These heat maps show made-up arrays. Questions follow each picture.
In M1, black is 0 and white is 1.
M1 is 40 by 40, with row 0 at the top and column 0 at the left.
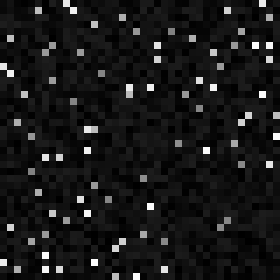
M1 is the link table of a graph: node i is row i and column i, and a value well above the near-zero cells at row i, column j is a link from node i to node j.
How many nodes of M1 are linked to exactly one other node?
10
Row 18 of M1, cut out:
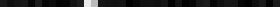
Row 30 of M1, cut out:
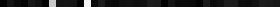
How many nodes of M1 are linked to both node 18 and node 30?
1
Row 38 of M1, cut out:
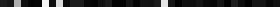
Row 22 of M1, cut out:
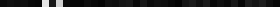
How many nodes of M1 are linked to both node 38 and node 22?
2
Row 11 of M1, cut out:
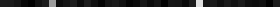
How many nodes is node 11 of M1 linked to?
2
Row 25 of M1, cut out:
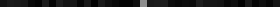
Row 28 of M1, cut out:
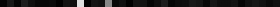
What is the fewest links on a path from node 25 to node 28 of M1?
6
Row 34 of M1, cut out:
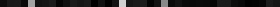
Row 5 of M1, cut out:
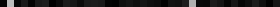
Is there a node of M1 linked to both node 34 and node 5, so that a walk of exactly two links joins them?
no
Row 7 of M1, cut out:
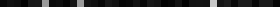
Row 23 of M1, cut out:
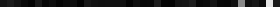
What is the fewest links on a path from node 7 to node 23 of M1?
3
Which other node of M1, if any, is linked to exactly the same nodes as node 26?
node 3
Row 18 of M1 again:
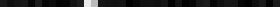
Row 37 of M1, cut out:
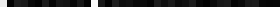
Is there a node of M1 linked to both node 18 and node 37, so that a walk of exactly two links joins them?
yes
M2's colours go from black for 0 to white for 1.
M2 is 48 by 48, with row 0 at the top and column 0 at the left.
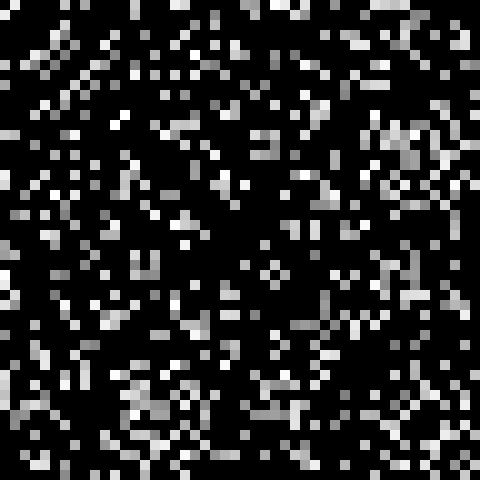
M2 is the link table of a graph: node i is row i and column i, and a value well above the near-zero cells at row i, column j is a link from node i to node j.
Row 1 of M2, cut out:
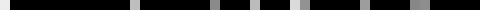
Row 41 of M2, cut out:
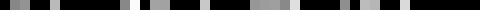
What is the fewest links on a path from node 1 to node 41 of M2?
1
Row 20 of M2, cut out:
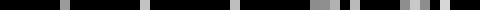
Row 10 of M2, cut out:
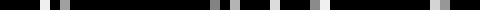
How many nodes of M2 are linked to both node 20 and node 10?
5
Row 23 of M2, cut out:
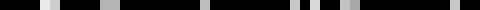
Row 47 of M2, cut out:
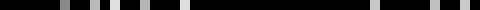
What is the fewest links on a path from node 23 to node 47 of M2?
2
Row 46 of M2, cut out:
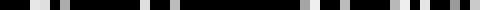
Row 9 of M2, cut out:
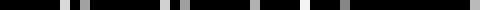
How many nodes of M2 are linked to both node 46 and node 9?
4
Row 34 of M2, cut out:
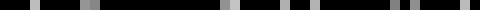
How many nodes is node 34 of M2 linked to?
10
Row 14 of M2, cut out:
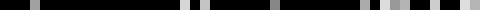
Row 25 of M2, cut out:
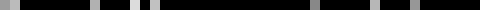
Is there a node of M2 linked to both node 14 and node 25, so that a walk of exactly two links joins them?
no
